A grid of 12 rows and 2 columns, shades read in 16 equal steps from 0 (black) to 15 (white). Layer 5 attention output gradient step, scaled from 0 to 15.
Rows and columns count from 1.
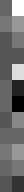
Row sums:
21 16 12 10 18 8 6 13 12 16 13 8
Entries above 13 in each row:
1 0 0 0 0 0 0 0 0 0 0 0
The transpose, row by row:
6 7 5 5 5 6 6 5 6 7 6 5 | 15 9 7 5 13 2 0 8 6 9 7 3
